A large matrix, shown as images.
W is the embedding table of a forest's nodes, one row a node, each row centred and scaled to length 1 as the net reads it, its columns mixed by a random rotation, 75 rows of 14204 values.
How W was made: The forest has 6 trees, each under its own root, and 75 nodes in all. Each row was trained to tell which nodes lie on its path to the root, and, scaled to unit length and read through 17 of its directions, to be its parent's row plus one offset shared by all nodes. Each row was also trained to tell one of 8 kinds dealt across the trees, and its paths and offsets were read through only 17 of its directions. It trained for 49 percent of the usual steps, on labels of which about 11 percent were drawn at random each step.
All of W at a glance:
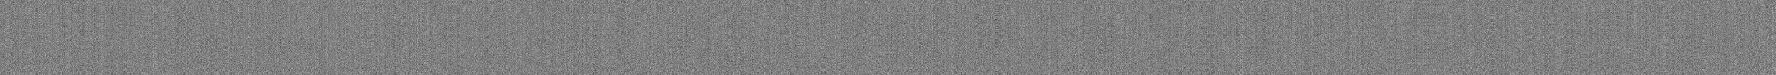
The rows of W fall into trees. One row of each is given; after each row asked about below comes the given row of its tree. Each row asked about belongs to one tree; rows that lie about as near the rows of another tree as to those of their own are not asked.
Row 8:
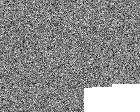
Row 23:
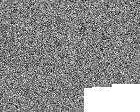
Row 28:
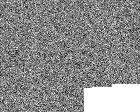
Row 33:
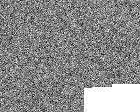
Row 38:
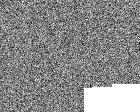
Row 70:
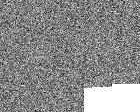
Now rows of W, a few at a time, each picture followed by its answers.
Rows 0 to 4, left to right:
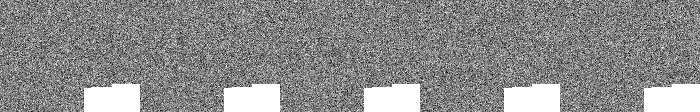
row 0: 33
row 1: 28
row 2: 28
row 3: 38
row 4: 33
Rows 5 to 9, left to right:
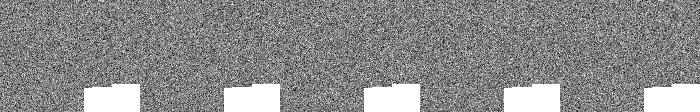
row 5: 23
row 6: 70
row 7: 8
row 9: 23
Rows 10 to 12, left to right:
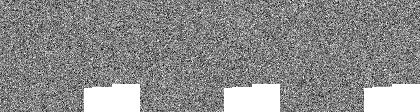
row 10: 8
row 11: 28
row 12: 38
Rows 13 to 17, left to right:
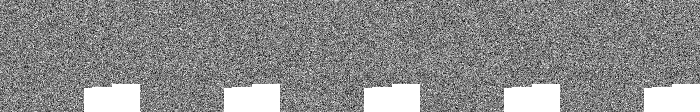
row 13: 8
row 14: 33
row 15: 28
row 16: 33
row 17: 33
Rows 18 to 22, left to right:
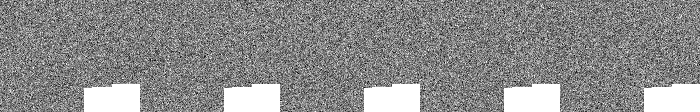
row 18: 33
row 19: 28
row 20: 8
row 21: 8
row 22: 33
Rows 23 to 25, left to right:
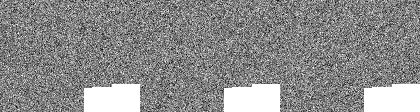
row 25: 33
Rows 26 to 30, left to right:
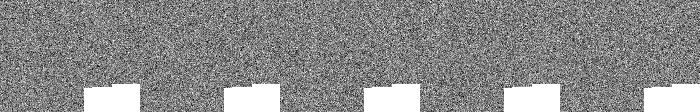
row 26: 28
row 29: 38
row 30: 8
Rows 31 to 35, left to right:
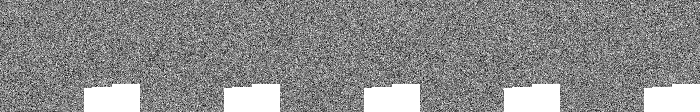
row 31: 33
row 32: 28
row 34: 28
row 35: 8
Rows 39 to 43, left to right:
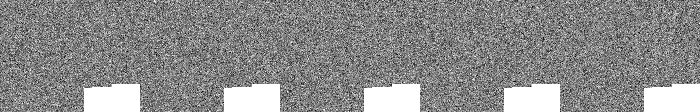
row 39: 28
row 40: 28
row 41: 70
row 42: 23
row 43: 70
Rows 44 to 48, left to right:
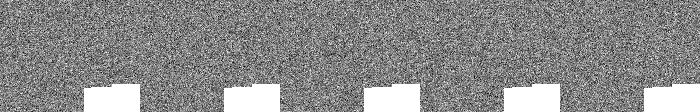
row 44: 33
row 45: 8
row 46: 28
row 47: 28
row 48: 70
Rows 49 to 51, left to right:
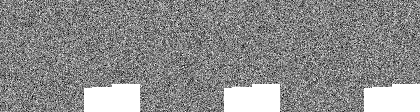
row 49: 33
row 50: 8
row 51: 70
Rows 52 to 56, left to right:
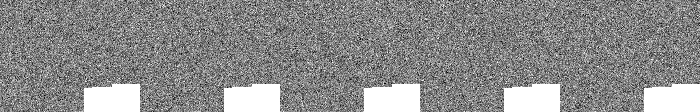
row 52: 33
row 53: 38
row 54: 28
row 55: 38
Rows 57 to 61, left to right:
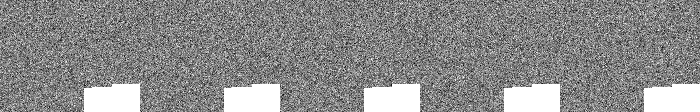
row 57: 8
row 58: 33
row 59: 70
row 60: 8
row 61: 8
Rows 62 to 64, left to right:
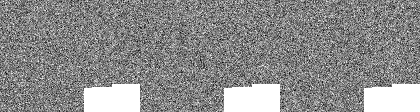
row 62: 70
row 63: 28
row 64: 8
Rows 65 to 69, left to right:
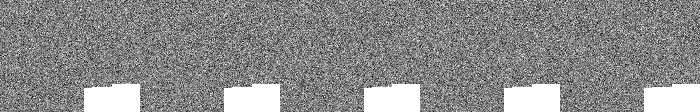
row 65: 33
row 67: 38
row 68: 38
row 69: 70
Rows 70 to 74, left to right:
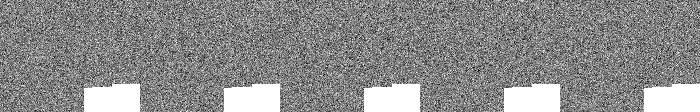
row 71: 28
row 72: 8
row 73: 23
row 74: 8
